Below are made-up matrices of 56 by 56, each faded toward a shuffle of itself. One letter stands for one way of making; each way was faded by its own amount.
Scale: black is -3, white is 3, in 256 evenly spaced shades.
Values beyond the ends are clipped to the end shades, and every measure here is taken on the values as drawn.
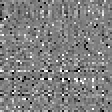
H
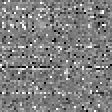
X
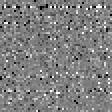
X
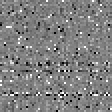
X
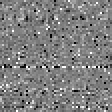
X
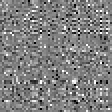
H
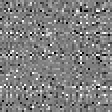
H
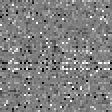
X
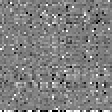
H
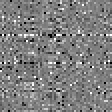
H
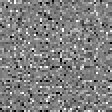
X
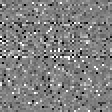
X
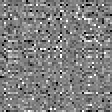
H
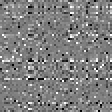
H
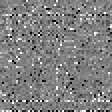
X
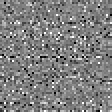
X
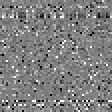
X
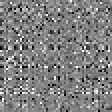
H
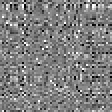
H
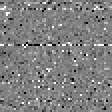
X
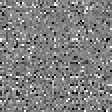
X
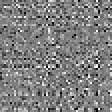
H
